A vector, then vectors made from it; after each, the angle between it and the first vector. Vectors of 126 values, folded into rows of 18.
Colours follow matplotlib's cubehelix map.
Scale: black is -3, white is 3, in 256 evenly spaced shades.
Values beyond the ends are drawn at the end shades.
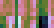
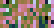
partly aligned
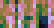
nearly parallel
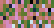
orthogonal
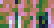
nearly parallel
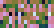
partly aligned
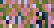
partly aligned
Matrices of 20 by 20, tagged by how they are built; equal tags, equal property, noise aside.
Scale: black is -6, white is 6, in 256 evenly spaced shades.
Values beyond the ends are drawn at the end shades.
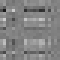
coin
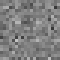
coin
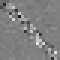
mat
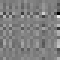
coin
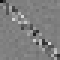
mat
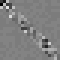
mat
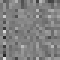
coin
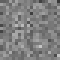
coin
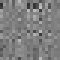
coin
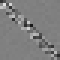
mat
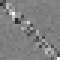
mat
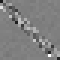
mat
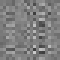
coin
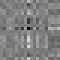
coin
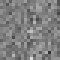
coin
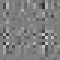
coin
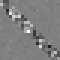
mat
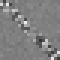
mat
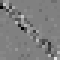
mat
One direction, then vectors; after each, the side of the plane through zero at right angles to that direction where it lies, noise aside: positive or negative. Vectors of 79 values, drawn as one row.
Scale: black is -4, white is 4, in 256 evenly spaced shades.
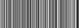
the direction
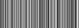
negative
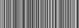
positive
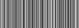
positive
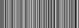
negative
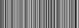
negative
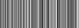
negative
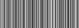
positive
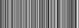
negative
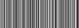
positive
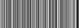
positive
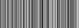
negative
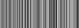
positive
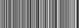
positive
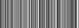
negative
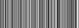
negative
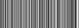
negative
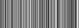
negative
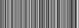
negative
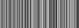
positive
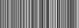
negative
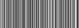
positive
